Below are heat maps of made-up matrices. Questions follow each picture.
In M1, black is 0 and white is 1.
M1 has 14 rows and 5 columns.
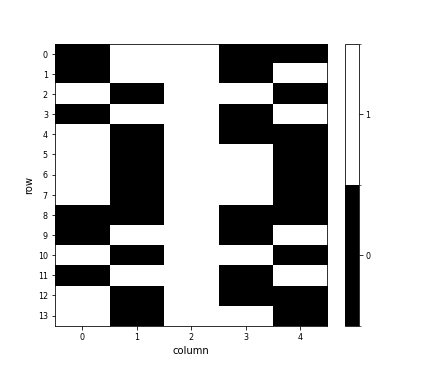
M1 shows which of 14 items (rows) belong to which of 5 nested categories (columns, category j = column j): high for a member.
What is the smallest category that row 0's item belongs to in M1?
1
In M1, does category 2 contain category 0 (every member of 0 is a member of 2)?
yes
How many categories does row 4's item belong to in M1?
2
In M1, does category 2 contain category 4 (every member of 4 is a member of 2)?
yes
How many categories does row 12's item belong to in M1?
2
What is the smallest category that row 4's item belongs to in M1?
0
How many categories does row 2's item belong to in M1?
3
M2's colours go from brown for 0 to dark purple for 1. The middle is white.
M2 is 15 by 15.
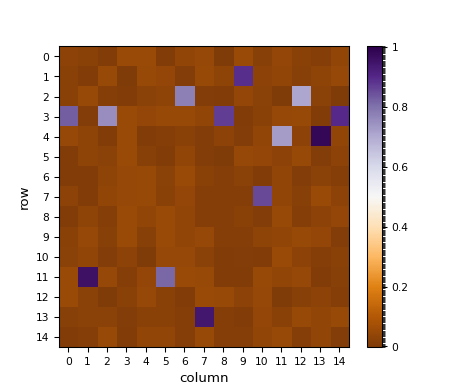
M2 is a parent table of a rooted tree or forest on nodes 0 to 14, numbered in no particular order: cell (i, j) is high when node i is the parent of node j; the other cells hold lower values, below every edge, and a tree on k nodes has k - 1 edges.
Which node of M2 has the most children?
3
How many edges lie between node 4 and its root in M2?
0
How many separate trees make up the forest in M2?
2
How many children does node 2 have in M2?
2
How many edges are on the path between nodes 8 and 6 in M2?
3
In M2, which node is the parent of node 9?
1
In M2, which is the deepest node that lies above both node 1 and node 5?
11
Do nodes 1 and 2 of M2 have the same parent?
no
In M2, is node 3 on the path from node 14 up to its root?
yes
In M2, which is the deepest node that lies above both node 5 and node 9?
11
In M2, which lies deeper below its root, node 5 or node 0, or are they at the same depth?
node 5
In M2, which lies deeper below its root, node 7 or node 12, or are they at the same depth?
the same depth
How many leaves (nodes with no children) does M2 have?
8
